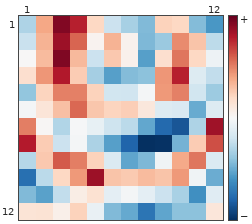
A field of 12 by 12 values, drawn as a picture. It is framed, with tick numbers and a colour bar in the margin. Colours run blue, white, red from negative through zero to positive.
Overall the values sit about 50% of the way up the scale. Concentric rings centre on the top middle. The top left is the ninth with the highest average.
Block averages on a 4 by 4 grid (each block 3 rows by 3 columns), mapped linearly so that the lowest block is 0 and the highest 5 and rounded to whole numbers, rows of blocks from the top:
5 4 2 3 | 4 4 3 3 | 4 3 0 4 | 2 4 2 2
